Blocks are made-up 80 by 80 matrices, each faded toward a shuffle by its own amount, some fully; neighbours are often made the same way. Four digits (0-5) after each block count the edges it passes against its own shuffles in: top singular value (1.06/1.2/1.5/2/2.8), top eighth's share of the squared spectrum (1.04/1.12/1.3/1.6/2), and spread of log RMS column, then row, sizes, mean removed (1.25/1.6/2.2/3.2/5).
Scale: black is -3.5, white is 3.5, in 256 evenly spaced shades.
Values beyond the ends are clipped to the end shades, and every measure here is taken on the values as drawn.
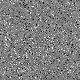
2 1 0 0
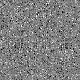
3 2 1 1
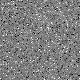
1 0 0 0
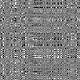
5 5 3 4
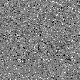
3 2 1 1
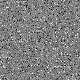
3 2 0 0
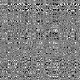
4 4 3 3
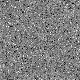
0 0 0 0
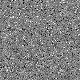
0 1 0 1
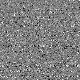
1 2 0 2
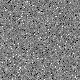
0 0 0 0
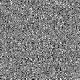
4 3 1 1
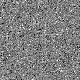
2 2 0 0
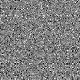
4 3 1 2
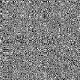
4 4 2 2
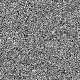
0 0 0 0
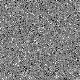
3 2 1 0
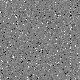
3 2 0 0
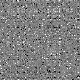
4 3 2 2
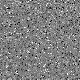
3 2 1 0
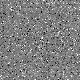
3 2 0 0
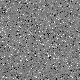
1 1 0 0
